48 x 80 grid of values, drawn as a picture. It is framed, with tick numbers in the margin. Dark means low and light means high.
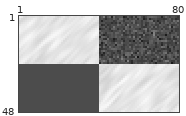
It is made of 2 by 2 panels. Panel 1,1: very high, slanting up to the right, faint in contrast. Panel 1,2: low, fine-grained. Panel 2,1: low, flat. Panel 2,2: very high, slanting up to the right, faint in contrast.
